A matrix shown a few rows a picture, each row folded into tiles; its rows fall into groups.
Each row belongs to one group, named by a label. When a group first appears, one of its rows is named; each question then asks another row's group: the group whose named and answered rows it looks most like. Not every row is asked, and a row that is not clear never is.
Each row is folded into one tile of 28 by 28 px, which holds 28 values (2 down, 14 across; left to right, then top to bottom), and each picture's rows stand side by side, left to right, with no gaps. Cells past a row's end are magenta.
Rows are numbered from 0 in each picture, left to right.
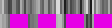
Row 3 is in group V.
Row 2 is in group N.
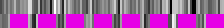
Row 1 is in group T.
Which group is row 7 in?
T
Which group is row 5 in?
T
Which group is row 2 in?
V
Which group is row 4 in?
V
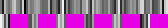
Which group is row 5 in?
T
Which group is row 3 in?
V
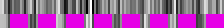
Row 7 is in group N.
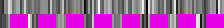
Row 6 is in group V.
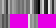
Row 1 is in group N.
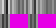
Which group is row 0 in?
V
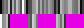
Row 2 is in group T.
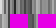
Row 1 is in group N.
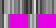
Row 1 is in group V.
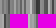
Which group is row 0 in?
T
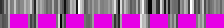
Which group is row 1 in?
V
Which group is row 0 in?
N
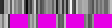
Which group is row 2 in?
N
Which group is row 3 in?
T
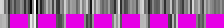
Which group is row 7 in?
V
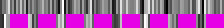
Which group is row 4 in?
N
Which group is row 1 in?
T
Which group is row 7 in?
V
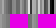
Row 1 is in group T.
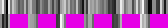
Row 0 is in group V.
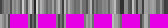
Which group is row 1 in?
V
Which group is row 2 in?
V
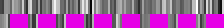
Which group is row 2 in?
T
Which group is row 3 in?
V
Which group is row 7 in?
T
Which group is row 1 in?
T
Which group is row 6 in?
T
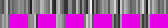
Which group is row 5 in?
V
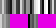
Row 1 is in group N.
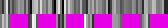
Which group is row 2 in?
V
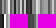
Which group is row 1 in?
N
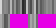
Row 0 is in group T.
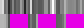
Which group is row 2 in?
N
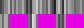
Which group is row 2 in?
V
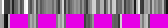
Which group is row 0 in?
T
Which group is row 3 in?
N
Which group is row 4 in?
T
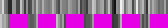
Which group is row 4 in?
N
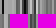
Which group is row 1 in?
V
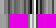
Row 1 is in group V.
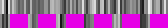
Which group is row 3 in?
N
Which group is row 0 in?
V
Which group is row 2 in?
T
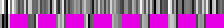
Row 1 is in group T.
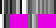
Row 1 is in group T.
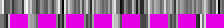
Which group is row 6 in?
V
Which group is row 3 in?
V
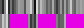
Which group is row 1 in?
V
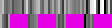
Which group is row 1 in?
N
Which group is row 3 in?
N
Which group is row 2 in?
V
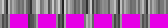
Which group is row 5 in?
V
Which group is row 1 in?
N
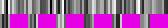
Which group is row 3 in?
N
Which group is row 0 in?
V
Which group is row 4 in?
T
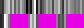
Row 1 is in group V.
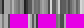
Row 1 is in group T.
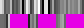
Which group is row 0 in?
T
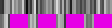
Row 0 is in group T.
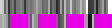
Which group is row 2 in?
N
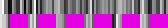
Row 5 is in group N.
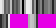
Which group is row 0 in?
T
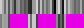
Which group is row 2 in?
V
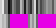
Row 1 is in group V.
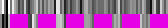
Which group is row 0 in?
V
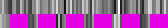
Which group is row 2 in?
T
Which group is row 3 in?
V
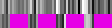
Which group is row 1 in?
V
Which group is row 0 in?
V
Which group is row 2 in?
T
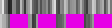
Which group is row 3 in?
N
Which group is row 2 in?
N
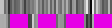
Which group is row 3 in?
V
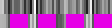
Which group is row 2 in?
N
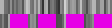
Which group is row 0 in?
T
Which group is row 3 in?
N
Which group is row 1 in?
N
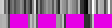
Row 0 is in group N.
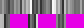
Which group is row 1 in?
T
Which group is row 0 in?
T
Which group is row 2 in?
V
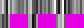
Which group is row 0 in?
V
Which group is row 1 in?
T
